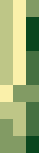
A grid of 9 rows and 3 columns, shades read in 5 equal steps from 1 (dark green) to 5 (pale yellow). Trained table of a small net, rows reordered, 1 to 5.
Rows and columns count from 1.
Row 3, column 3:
1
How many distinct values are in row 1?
3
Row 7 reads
4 4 2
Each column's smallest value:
3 3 1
